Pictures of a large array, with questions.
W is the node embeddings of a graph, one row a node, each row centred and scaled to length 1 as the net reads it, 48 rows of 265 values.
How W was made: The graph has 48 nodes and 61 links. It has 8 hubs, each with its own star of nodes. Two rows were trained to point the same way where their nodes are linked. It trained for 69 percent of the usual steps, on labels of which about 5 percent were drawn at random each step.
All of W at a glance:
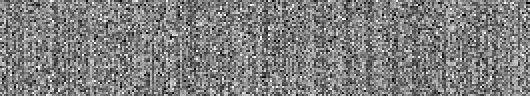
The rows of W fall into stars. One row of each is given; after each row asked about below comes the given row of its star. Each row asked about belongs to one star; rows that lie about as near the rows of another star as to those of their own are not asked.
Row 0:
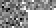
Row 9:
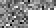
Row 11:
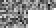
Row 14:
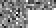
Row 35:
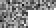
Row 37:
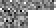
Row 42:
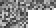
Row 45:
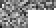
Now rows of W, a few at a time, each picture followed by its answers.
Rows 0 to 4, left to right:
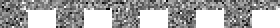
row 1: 9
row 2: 42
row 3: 9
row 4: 35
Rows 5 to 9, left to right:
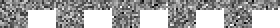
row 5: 37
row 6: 45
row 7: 9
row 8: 42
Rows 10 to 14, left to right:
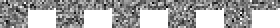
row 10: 0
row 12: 45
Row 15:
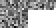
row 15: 9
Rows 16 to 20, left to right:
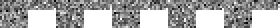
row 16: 42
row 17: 37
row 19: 35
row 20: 9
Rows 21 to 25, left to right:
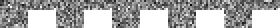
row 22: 14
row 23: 11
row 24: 35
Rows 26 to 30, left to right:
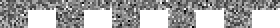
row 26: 14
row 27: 37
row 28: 42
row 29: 0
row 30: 0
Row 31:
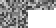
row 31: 35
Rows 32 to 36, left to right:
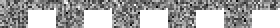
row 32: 9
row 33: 37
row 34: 14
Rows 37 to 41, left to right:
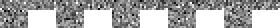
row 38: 14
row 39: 0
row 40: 0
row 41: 0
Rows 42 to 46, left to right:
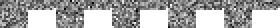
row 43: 14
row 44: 35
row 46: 11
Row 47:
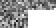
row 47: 14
